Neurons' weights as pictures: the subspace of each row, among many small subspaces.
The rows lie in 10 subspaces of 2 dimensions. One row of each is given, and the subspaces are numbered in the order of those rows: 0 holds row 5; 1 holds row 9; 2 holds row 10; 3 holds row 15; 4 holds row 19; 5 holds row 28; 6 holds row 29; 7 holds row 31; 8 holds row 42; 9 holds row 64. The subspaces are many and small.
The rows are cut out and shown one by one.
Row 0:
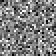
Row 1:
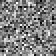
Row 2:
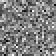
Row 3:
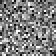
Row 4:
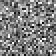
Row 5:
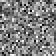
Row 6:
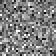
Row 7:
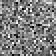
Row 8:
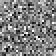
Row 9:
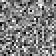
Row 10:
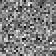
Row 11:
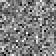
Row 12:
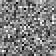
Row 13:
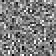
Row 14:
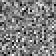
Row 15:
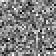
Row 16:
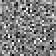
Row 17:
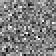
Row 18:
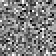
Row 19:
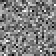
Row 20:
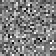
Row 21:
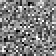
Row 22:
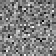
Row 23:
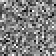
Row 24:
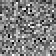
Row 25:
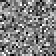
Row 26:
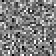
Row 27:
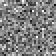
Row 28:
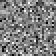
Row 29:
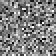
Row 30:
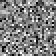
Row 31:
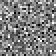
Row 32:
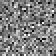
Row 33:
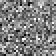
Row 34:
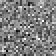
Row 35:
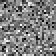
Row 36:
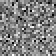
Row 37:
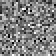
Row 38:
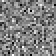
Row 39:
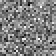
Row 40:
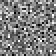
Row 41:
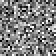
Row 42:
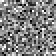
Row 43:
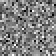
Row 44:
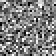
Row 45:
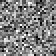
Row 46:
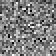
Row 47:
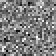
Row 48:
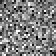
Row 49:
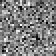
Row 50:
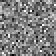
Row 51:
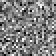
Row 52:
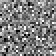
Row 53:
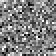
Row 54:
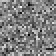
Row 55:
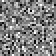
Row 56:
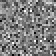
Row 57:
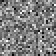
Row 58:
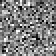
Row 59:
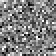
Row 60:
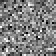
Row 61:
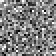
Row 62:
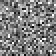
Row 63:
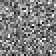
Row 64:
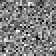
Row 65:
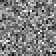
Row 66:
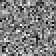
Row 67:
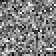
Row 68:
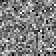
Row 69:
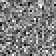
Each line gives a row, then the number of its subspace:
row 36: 4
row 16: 2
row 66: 5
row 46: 9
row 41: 3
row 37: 9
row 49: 5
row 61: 8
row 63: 6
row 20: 2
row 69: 1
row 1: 0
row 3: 8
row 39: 2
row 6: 8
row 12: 0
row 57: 3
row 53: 7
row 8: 7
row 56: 5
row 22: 4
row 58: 5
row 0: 3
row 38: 1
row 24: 9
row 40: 7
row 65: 6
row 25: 0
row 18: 8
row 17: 7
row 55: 1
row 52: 6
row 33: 2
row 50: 0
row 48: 8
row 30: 5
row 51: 2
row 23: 4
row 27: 8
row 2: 4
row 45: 0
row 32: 6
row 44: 1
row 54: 3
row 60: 7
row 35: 4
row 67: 3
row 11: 0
